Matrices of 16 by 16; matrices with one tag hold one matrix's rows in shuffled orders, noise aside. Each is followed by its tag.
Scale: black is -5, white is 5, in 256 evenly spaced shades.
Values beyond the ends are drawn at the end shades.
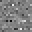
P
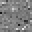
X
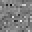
P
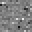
X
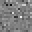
P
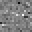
X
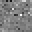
P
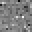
X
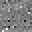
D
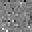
D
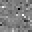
X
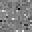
X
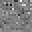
P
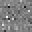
D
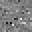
P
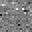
X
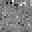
P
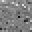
X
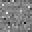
D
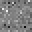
D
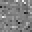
X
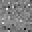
D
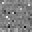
D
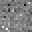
D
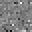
P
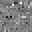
P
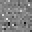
D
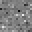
X
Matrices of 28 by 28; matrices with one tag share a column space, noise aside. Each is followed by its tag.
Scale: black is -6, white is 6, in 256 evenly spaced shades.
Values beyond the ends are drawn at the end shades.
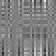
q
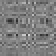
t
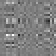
t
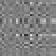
t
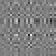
t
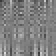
q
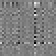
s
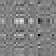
t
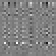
s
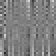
q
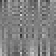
q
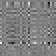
s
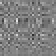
t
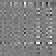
s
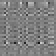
s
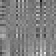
q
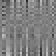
q
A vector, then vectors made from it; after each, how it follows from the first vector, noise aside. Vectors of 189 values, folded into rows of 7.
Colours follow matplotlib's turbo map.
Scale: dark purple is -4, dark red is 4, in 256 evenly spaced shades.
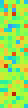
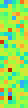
wrapped around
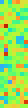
wrapped around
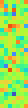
negated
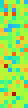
copied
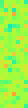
shrunk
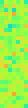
shrunk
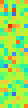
negated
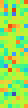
negated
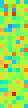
copied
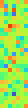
negated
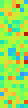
wrapped around
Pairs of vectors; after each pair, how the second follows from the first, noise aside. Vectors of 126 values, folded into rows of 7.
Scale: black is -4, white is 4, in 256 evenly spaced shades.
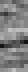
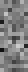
shuffled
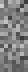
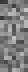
shuffled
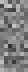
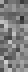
shuffled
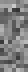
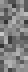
shuffled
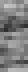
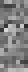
sign-scrambled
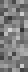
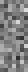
shuffled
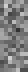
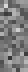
sign-scrambled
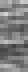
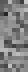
sign-scrambled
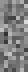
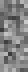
sign-scrambled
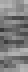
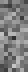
shuffled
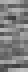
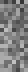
shuffled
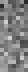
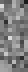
sign-scrambled
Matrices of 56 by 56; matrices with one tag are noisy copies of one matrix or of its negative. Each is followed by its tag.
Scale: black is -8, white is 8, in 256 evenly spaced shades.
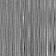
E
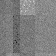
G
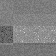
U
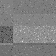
U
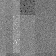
G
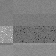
U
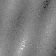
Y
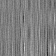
E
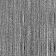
E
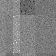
G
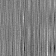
E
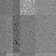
G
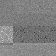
U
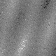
Y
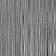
E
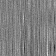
E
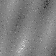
Y
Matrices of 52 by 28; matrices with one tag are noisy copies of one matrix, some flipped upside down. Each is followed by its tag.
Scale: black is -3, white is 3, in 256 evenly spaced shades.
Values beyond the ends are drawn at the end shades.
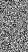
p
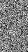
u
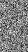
u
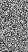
p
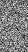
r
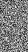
p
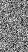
u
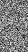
r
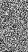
p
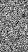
r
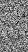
r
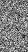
r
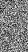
p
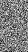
p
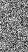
u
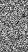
r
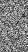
r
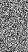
p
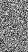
p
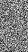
p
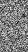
r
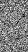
r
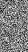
p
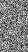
u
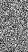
p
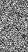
r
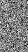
u
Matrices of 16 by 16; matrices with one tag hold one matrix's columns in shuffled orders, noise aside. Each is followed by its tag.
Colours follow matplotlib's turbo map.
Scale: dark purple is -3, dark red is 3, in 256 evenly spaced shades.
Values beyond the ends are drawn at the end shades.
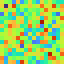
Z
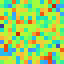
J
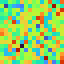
J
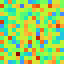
Z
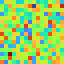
Z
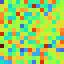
J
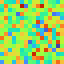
Z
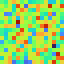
Z
